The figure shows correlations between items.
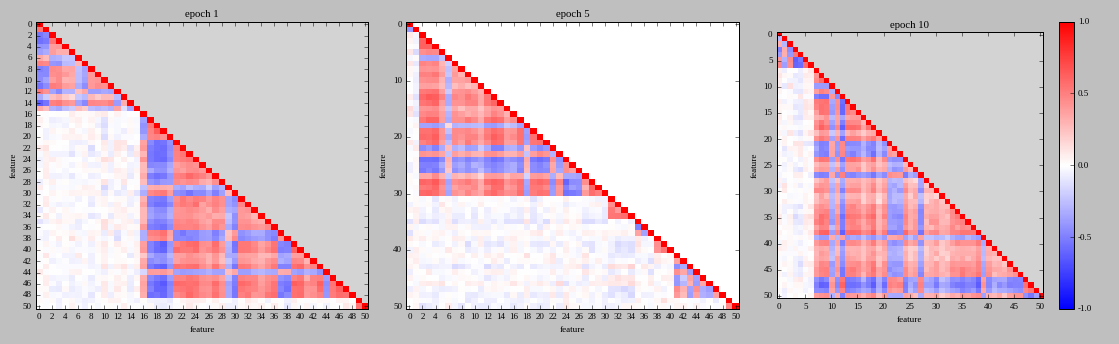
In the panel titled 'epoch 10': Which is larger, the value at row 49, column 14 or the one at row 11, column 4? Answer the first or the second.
the second
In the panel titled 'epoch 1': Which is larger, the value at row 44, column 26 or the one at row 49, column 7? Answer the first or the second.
the second
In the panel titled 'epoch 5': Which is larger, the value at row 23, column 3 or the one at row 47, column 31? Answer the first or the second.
the first
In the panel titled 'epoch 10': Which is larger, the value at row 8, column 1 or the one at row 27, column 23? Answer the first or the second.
the second
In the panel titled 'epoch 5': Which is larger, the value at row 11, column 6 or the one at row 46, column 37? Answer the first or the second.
the second
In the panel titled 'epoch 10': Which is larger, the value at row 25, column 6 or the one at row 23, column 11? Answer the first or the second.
the first
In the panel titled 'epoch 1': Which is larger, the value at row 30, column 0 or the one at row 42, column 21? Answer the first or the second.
the second
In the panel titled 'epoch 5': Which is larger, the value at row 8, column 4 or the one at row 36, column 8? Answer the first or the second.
the first
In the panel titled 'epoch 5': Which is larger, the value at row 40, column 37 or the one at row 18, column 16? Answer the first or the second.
the first
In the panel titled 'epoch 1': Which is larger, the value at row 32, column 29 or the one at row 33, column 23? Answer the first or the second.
the second
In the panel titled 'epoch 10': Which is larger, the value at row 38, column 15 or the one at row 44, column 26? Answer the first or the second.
the first
